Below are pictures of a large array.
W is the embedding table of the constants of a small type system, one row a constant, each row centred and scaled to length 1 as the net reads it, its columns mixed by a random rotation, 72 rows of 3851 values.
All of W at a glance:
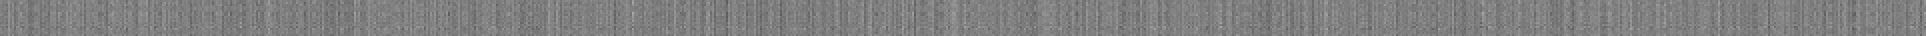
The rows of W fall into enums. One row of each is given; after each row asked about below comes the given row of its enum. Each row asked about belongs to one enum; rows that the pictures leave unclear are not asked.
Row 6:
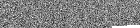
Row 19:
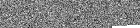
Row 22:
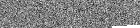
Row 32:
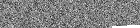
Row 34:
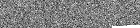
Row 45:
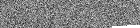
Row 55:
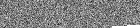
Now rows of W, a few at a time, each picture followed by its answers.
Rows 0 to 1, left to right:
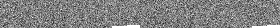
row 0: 6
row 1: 45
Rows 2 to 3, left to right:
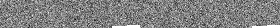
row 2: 19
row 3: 32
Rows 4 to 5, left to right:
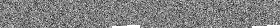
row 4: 32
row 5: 22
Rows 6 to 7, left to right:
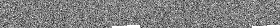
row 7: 34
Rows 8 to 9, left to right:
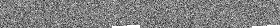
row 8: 34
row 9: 45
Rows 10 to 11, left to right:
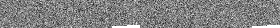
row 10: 22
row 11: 45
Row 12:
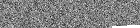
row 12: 32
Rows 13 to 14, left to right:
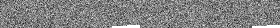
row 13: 45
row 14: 19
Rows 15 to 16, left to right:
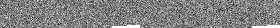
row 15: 55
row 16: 22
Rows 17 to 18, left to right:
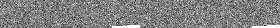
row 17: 34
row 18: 55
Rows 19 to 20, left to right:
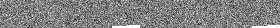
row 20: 55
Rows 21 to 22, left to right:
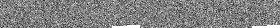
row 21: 34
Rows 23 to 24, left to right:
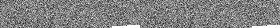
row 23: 45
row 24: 45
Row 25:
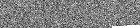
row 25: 34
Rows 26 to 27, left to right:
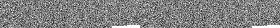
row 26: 6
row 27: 6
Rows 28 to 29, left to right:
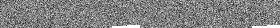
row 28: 45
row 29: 22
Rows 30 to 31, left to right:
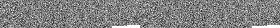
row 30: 6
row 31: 6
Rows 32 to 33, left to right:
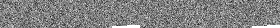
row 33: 55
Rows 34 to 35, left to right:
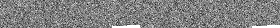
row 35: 32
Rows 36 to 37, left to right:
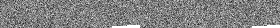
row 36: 45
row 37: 55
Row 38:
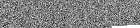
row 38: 6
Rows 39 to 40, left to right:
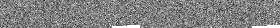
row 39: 34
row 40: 22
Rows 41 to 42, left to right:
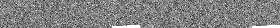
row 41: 34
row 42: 32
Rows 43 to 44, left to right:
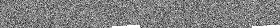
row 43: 45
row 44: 34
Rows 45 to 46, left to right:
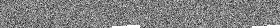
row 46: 55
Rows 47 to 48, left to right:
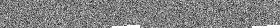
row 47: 55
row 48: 22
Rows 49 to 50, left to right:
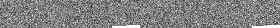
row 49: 19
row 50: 34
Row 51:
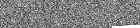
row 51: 34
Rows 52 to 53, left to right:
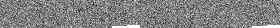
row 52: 22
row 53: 45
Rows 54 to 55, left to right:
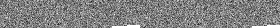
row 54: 55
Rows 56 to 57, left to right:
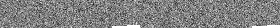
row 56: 22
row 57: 32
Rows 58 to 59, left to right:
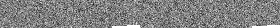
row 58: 22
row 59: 32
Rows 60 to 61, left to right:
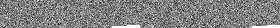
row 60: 55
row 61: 32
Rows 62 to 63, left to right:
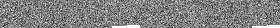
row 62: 6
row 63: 19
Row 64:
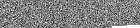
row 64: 6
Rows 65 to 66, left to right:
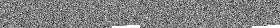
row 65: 6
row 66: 55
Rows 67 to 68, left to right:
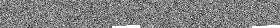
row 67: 19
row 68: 32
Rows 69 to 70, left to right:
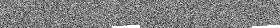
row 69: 34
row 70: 45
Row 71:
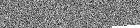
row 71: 55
